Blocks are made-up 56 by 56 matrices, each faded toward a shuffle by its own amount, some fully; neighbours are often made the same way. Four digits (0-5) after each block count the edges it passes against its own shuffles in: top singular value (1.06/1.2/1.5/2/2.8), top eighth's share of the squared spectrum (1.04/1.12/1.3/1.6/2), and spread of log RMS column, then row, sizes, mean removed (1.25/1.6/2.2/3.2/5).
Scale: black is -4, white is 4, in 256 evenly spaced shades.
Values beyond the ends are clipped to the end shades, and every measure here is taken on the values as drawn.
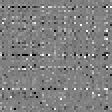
4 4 2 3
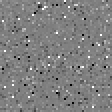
0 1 0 0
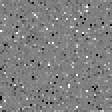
1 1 0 0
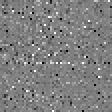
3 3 1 1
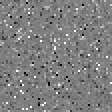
0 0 0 0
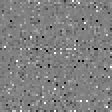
3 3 0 1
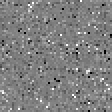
2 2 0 0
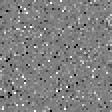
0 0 0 0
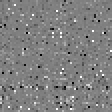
2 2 0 1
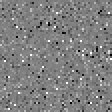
1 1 0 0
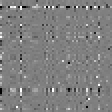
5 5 2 2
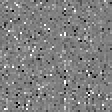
3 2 1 1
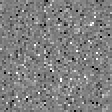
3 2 1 0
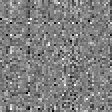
4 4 2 2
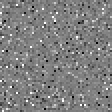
2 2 1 0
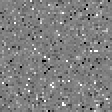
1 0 0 0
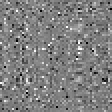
3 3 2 1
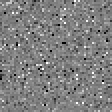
1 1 0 0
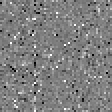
3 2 1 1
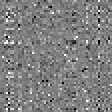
4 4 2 2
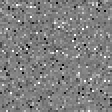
1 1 0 0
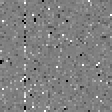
3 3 1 0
